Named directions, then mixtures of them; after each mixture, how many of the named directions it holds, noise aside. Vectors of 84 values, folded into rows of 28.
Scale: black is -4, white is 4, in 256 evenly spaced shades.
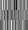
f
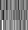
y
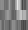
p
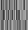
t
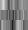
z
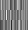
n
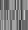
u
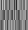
two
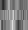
one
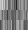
two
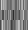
three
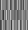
two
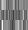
two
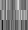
three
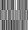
two
